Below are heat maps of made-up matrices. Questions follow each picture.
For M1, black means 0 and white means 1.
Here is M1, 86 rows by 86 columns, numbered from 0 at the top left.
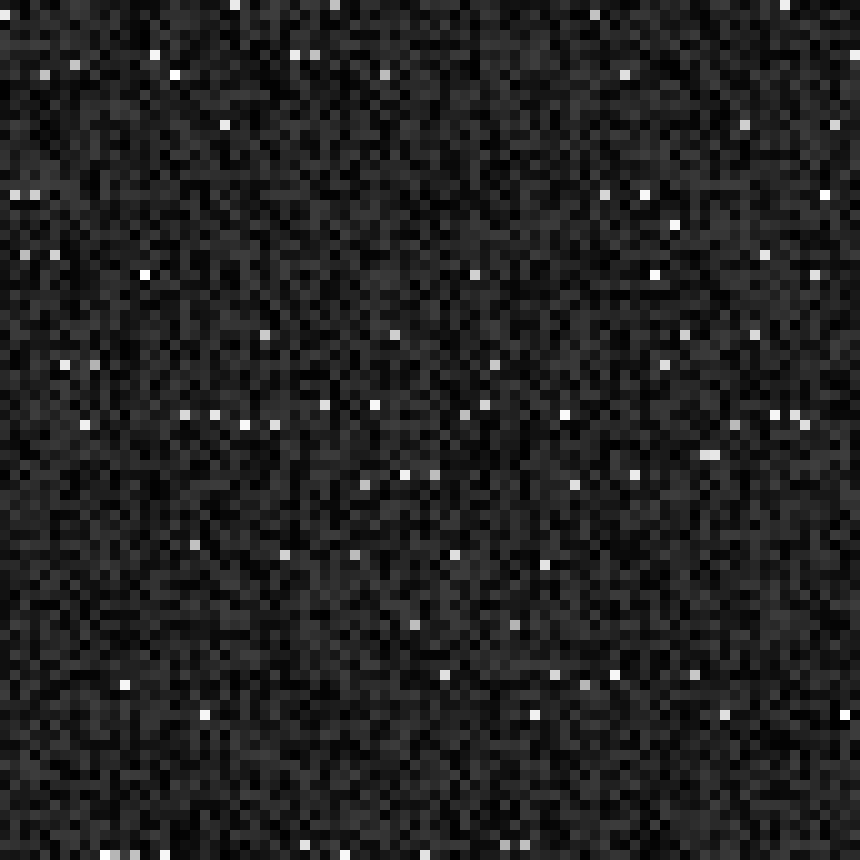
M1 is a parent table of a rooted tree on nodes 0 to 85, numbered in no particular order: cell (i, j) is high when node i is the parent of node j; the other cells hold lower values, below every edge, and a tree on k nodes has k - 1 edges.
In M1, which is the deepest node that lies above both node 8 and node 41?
42
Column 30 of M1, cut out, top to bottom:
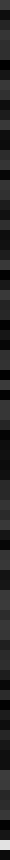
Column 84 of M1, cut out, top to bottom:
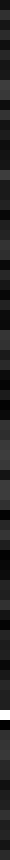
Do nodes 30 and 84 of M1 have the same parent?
no
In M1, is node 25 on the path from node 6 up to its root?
yes
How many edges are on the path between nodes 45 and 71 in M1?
1
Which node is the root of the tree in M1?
25
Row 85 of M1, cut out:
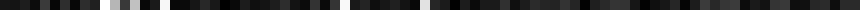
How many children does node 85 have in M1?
6
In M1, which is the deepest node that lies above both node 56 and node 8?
42
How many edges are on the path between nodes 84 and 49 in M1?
19
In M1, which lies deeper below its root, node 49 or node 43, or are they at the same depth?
node 49
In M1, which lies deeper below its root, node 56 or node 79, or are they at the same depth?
the same depth
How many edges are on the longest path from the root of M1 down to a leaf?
27
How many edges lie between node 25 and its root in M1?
0
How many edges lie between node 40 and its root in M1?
6
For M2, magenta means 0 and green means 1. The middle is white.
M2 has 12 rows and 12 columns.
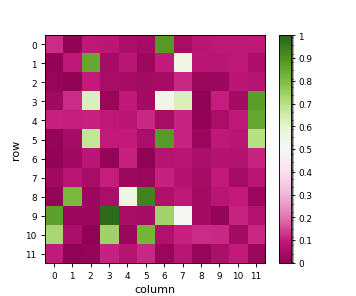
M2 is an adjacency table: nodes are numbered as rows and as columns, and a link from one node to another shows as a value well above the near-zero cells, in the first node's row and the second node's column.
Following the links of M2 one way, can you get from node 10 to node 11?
yes
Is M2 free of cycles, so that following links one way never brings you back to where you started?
yes
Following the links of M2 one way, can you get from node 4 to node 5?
no
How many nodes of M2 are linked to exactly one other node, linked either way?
0
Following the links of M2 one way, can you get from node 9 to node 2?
yes
